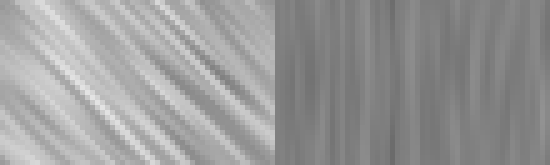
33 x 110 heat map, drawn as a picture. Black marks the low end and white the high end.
It is made of 1 by 2 panels. Panel 1,1: high, slanting down to the right. Panel 1,2: middling, streaked downward, faint in contrast.
